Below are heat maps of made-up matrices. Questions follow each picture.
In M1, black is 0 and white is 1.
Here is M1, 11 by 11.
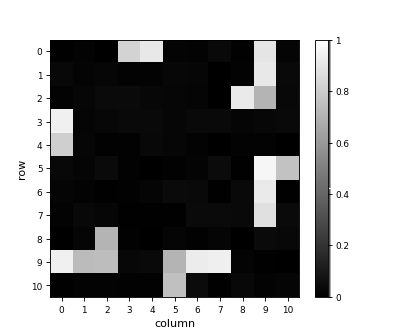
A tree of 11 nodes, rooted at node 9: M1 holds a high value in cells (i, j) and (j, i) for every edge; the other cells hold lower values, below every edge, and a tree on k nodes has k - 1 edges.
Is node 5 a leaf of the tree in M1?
no
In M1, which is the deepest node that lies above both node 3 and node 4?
0
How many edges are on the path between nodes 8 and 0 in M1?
3
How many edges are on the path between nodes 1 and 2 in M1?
2
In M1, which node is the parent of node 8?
2
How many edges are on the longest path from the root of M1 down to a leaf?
2
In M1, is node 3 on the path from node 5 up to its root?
no
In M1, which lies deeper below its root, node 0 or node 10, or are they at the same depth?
node 10
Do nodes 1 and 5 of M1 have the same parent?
yes
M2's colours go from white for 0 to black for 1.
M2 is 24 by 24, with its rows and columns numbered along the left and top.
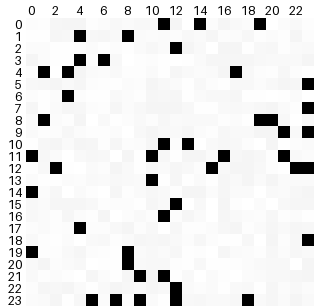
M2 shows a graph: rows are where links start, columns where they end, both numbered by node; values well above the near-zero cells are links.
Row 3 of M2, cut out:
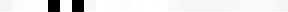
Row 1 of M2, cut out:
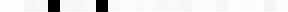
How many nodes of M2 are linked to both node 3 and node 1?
1
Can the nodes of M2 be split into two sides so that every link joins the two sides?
yes
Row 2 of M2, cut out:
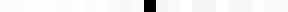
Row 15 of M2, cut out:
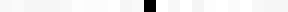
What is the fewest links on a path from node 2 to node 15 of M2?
2
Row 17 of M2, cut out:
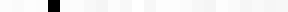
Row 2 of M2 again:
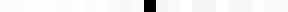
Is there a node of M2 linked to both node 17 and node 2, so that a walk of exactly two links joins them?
no
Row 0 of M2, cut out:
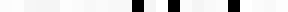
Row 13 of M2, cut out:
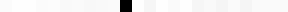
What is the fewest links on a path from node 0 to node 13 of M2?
3
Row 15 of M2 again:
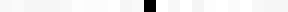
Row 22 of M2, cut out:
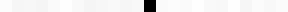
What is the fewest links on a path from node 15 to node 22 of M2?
2
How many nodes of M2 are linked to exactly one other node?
12
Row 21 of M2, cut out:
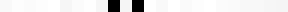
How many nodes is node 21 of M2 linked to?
2
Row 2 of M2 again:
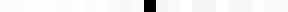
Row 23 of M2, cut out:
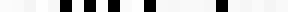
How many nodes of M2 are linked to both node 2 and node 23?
1
